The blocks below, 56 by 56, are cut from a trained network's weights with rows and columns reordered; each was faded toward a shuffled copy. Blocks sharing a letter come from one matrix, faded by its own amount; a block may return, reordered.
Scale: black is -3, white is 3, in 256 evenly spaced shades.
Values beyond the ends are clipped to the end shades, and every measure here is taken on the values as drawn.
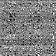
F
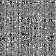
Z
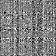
Z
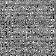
F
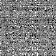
F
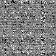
F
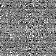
F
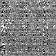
F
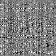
Z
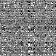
F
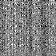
Z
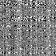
Z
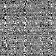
F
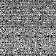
F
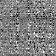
F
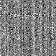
Z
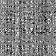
Z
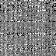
Z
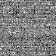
F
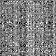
Z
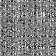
Z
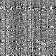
Z
